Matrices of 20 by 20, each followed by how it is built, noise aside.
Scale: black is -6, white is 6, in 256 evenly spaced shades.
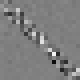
banded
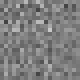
low rank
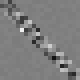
banded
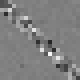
banded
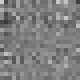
low rank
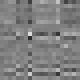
low rank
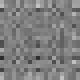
low rank
